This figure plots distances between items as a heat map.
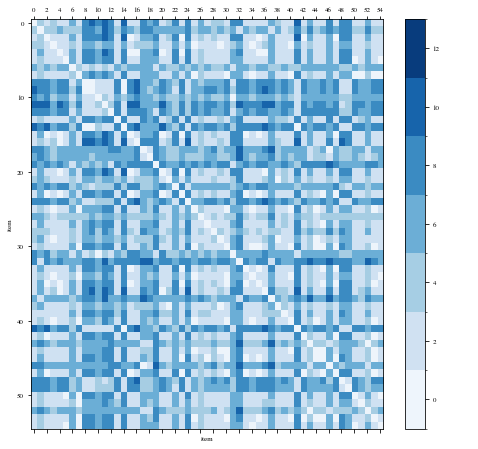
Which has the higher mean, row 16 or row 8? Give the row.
8
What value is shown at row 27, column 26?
2
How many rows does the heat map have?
55
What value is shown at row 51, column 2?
2
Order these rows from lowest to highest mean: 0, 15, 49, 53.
53, 15, 0, 49
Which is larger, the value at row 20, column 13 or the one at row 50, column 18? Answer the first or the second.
the second
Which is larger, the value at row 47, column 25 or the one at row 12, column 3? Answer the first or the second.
the second
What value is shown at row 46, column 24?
6
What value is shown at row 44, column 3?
2
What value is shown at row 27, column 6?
6
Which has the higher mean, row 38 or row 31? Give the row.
31
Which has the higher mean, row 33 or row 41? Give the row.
41
